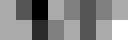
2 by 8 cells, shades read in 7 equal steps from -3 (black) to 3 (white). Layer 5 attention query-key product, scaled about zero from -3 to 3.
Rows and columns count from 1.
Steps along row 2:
same down up up down up up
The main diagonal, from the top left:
1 1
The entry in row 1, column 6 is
-1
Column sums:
2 0 -5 1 1 -2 1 4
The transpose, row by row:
1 1 / -1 1 / -3 -2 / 1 0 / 0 1 / -1 -1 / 0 1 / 1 3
